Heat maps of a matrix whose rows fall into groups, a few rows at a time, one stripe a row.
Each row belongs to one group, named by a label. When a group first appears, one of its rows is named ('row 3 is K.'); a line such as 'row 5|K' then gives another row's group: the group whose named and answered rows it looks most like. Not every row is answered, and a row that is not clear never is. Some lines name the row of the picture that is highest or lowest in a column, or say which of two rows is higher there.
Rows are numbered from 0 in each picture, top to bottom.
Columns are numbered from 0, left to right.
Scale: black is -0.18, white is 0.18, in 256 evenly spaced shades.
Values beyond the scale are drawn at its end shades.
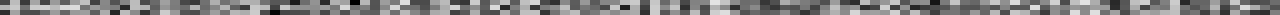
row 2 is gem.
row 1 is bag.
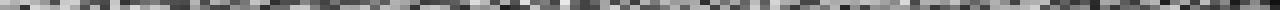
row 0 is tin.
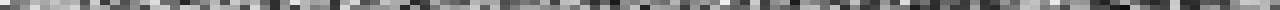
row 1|bag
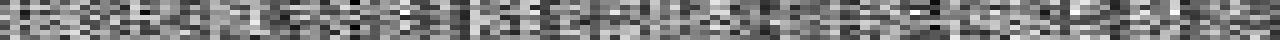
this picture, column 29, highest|1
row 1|bag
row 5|gem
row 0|gem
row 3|bag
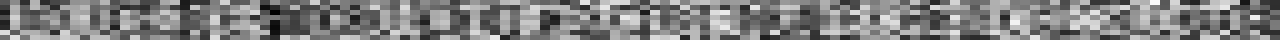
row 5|gem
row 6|tin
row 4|gem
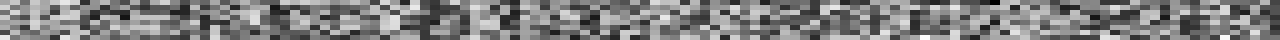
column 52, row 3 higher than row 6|Yes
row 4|bag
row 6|gem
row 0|bag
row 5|bag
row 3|bag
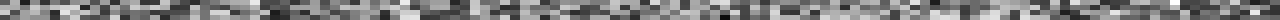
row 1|bag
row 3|tin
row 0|gem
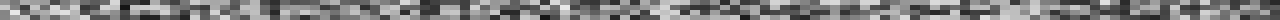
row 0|tin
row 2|bag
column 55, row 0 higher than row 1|Yes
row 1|bag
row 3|tin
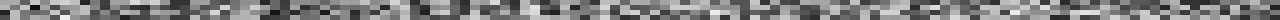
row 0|bag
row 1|tin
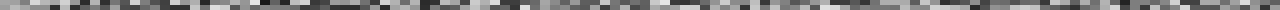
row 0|bag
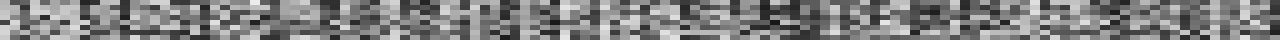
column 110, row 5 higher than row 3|No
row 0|bag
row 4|gem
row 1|bag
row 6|tin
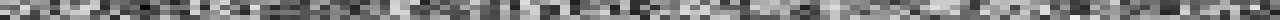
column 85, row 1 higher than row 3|No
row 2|tin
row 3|gem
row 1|tin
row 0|tin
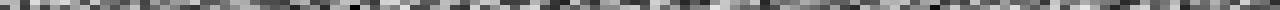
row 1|gem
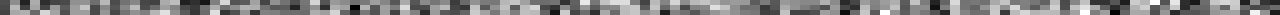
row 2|gem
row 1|gem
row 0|gem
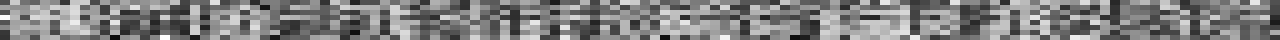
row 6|tin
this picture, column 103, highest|3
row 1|bag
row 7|gem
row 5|tin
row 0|gem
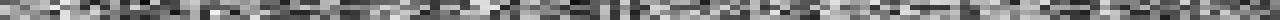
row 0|tin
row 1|bag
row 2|tin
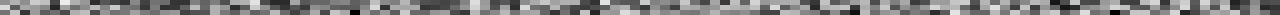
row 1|tin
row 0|tin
